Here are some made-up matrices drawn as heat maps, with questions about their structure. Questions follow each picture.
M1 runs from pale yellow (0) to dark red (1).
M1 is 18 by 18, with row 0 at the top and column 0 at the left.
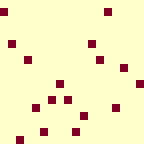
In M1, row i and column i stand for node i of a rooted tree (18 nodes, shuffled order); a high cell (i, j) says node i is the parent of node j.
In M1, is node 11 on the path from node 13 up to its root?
no
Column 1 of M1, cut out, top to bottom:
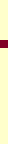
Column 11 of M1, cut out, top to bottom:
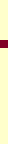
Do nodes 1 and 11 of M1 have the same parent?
yes
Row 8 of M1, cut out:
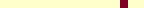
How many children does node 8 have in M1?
1
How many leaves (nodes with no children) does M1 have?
8
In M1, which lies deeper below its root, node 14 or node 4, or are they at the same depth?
the same depth
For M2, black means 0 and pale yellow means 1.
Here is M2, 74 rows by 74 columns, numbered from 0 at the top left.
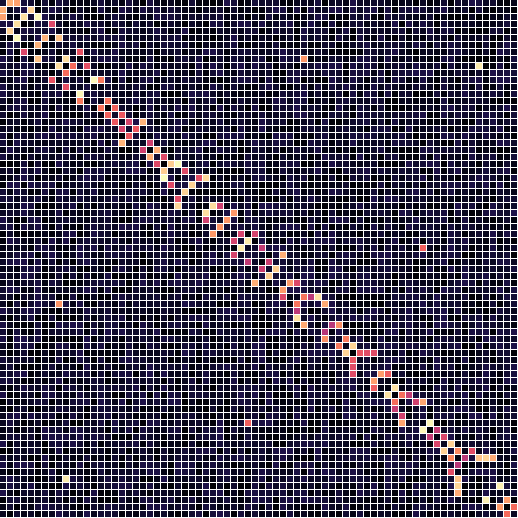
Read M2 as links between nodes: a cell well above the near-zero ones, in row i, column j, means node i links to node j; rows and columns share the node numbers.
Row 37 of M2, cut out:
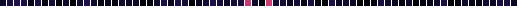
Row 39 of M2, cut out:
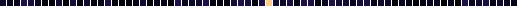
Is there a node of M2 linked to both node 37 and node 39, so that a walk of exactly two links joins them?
yes
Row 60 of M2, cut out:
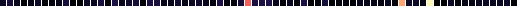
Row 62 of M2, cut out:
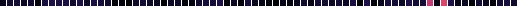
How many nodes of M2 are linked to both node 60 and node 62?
1
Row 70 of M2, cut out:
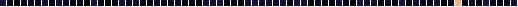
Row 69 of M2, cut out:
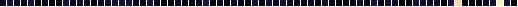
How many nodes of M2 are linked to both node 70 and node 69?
1
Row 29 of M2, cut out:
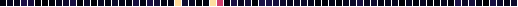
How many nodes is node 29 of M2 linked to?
3
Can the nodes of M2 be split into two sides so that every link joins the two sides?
yes
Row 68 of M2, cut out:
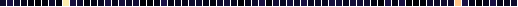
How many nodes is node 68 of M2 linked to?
2
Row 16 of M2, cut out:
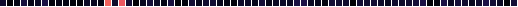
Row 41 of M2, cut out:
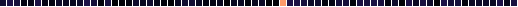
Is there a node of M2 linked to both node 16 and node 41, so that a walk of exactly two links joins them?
no
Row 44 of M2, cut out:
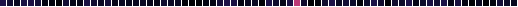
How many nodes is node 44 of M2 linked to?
1
